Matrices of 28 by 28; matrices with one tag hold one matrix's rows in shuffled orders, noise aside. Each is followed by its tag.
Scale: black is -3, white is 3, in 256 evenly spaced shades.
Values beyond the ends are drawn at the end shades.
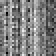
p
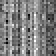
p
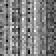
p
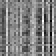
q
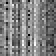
p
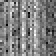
p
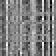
q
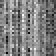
p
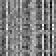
q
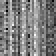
p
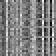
q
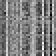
q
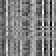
q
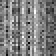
p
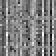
q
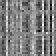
q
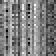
p
